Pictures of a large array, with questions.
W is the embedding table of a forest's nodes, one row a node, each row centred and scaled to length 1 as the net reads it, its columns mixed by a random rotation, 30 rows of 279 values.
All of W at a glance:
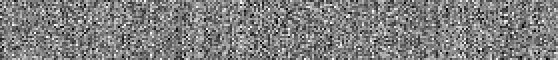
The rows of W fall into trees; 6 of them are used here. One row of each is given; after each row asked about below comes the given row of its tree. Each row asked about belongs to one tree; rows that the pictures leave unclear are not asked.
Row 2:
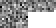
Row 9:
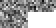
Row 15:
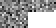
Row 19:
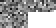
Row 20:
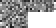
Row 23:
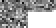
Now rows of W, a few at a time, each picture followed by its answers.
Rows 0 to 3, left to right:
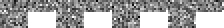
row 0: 23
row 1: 20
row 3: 20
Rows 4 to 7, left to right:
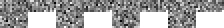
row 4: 15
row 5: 15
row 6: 9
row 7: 2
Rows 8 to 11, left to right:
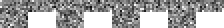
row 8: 15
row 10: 2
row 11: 2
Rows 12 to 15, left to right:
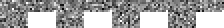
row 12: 20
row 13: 23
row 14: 19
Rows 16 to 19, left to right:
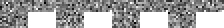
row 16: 2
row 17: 19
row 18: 20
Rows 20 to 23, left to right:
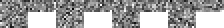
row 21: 19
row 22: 20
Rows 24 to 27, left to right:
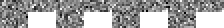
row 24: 19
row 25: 9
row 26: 15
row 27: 2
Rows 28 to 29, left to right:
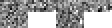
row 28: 19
